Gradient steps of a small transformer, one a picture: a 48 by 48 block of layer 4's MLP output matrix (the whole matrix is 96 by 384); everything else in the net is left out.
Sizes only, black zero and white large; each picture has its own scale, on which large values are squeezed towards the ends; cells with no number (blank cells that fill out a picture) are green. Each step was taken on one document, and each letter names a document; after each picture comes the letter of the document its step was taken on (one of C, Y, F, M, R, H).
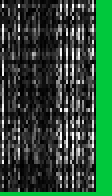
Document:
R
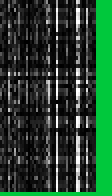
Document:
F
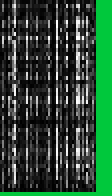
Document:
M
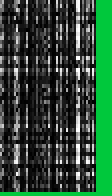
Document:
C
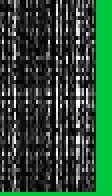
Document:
M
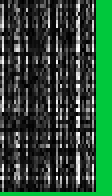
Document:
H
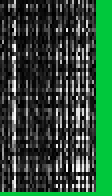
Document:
M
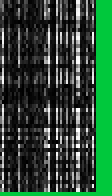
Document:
H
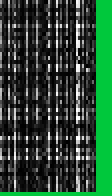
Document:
M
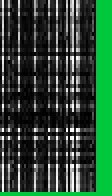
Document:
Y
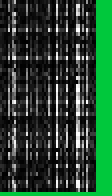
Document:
M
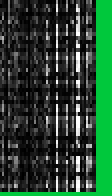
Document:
F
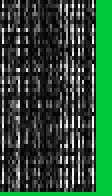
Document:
R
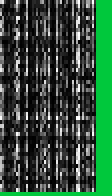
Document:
C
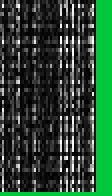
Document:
R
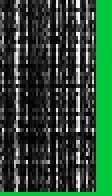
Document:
C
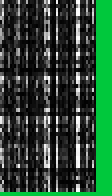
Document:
H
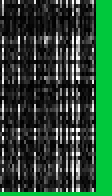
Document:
Y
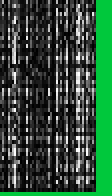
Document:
M
